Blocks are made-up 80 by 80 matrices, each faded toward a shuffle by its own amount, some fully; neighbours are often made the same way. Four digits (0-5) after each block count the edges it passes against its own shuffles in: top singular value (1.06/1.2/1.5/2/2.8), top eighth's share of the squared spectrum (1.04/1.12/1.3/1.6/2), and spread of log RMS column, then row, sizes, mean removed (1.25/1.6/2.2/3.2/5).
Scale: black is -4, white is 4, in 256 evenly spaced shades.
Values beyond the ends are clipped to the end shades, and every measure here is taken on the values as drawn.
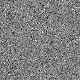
0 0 1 0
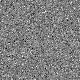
0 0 0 0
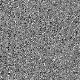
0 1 2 0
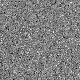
0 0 0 0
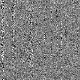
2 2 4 0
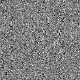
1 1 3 0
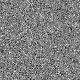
0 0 0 0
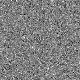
0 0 1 0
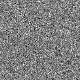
0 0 1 0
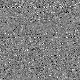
2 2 0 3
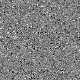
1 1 0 2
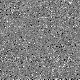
1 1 0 2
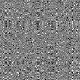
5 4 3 2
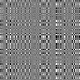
5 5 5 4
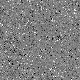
1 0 0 0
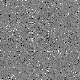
3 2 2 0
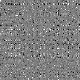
4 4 2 3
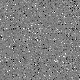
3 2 0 1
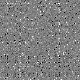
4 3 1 1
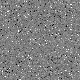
2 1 1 0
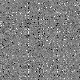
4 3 2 1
